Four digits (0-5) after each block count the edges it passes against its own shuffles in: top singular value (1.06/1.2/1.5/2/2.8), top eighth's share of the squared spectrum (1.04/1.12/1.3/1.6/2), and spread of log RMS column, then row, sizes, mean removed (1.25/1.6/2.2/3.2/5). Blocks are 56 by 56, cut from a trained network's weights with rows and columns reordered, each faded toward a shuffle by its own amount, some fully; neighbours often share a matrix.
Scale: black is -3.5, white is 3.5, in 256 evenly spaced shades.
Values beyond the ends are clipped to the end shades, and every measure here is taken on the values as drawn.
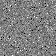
0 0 0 0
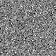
1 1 0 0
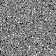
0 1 0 0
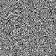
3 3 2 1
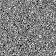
1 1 0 0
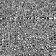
3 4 1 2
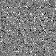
3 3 1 2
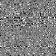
3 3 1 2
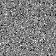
2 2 0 1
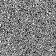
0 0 0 0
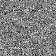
3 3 0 2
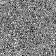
0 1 0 0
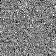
2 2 1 0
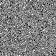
0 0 0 0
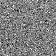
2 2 0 0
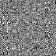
3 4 2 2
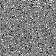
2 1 0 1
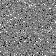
0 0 0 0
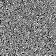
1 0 0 0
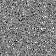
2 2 0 1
